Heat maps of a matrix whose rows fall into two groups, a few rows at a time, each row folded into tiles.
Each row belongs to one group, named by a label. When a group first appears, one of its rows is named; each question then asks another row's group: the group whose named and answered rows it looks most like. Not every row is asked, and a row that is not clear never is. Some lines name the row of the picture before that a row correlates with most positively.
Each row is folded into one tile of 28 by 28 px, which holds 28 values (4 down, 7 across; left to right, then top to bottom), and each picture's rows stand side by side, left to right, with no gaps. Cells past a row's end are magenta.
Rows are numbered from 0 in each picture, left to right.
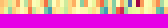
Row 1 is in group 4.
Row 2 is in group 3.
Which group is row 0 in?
3
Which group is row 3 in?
4
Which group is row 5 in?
4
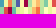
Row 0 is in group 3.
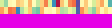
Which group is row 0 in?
4
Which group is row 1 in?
3
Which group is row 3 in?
3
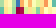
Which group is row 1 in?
3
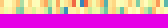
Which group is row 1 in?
4
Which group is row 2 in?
3
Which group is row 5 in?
3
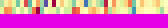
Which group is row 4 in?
4
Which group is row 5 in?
4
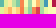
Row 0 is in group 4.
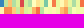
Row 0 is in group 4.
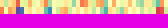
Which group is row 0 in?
4
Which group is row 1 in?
4
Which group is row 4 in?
3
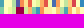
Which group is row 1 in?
3
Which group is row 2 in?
3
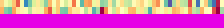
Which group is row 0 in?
3
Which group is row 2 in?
3
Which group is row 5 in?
3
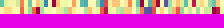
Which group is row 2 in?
3
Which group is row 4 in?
3
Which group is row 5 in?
3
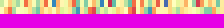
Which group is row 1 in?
3
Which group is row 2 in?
4
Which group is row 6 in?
3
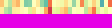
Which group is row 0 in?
3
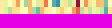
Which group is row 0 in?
3
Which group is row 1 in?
3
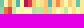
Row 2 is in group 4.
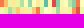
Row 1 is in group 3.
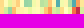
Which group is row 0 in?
3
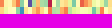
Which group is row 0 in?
4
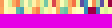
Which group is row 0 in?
4
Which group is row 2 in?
3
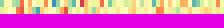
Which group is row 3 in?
3
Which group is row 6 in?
3
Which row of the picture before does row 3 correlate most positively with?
2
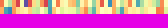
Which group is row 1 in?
4
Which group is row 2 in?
4
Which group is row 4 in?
3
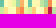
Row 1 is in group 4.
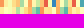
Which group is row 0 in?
4
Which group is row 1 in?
3
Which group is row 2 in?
3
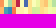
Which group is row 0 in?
3
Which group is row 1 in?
3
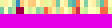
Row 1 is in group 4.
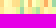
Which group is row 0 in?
4
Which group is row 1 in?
3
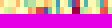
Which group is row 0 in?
3
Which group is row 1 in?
4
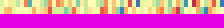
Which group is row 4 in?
3
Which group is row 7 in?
3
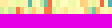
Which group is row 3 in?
3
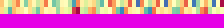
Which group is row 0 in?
3
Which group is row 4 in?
3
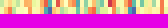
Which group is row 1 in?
4
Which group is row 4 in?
4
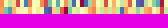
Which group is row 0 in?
3
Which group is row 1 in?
4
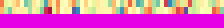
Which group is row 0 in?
3
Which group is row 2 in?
4
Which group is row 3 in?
3
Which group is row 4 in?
3
